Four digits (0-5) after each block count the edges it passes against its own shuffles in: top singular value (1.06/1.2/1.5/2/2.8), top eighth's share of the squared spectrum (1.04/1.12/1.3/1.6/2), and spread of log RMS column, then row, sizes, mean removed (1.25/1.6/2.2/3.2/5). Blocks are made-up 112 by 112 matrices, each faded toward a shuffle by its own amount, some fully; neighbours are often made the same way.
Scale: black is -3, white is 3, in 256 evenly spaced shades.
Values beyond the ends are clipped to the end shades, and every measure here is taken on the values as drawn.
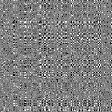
5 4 4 4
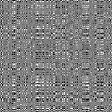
5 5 4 4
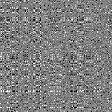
5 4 3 3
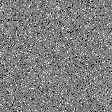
2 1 0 0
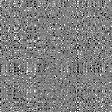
5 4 3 3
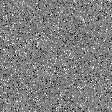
3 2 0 0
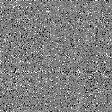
3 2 1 2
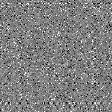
4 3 2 2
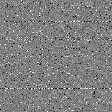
4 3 1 2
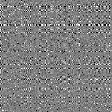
5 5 3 4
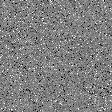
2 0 0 0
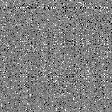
4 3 2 2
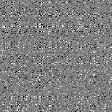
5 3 2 3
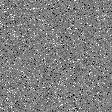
2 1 0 0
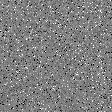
0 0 0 0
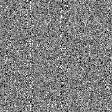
1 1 3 0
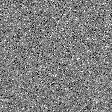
0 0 0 0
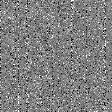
1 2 3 0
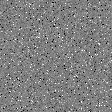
0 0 0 0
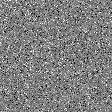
2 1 0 0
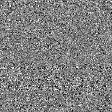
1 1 0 3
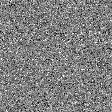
0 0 0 2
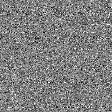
0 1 0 3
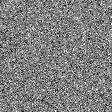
0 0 0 0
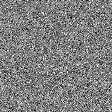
0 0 0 2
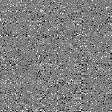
4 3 2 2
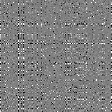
5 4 3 3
